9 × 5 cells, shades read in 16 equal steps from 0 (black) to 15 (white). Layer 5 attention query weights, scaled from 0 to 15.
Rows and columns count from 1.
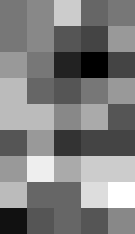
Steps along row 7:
up down up same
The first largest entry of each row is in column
3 5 1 1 1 2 2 5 5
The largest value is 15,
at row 8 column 5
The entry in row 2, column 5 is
9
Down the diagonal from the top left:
7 8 2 7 5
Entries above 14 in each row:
0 0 0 0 0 0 0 1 0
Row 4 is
11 6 5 7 9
